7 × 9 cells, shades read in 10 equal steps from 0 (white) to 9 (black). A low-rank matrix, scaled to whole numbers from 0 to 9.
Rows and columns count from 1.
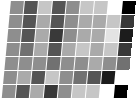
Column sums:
28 36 24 39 27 21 22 17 45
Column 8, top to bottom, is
0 2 1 2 4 8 0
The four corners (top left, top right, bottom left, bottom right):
4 9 4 9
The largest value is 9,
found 2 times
